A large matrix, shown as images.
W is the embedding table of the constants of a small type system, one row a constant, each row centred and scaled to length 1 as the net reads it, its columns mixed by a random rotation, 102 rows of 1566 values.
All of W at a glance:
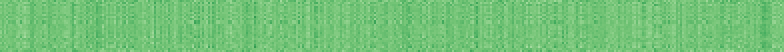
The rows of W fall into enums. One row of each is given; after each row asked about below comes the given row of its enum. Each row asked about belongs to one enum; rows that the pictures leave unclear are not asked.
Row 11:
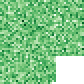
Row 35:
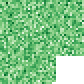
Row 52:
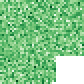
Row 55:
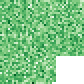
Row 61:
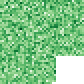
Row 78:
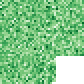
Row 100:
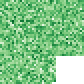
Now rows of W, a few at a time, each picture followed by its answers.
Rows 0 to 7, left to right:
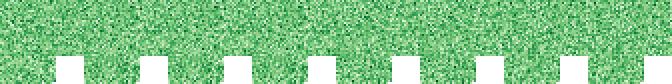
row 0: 100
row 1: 78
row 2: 78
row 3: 78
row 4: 52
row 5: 52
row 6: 35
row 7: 35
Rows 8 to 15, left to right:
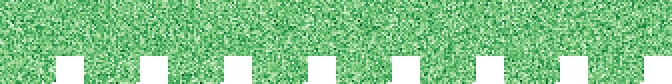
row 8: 100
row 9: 55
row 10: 55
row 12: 11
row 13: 35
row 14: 52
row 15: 61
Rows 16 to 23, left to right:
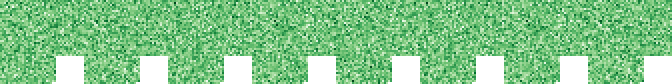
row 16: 61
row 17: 100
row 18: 35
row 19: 11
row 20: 52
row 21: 35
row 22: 11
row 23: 100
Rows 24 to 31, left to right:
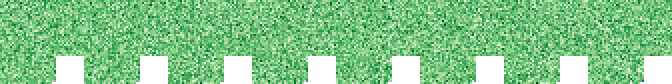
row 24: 61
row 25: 35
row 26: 55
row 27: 52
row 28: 78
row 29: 11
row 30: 55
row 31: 100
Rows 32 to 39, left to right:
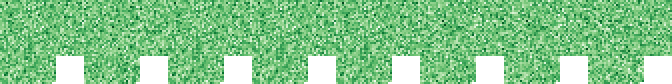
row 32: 35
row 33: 78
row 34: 35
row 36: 35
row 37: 11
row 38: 11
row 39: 100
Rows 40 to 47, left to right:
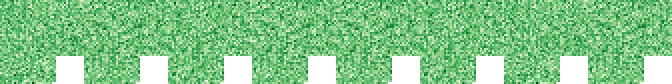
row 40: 55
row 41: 61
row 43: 61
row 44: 61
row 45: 35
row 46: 55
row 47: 61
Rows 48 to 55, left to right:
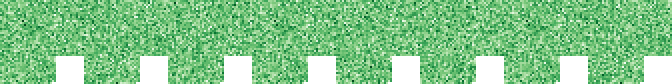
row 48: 11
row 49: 55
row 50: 35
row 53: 78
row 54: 11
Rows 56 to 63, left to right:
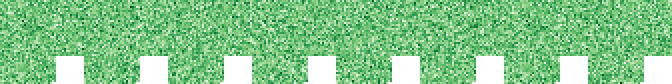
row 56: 11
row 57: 78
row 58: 35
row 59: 100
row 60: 52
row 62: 11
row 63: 55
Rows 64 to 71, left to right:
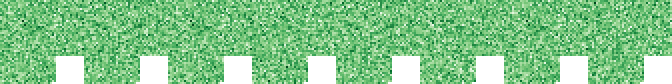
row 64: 11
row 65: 61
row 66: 11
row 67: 52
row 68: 61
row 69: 100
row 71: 35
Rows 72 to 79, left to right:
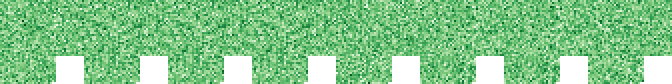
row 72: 11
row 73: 61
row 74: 61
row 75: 61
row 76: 55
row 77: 78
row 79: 100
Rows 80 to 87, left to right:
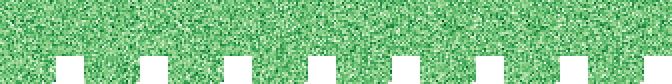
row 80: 100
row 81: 78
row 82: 100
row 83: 35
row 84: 61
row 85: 11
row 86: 11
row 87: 61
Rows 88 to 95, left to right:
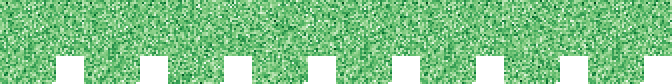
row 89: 35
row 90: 55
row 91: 11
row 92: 35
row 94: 52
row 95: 35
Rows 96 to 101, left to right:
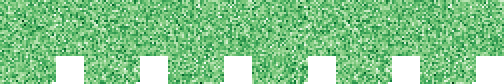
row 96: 11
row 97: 100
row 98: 55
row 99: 78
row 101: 55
